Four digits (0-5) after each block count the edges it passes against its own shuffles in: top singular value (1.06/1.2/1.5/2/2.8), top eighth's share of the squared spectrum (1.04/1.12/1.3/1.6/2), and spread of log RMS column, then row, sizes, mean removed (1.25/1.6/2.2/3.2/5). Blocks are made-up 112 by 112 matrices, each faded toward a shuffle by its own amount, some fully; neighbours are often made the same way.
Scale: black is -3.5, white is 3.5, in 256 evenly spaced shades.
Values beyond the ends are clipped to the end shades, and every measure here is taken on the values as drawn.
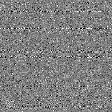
4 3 1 3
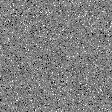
1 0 0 0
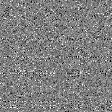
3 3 1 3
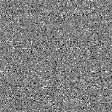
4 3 1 3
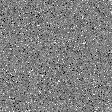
0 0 0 0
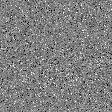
1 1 0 0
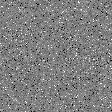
2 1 0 0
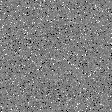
0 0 0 0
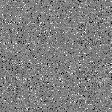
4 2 1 2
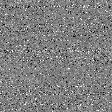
1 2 0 3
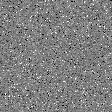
0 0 0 0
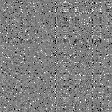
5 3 2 2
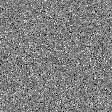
0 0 0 0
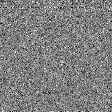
1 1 0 2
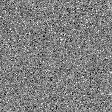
0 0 0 1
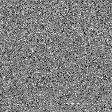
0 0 0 2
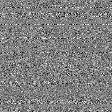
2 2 0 4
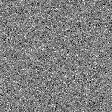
2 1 0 0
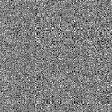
4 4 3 2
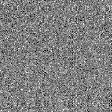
4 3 2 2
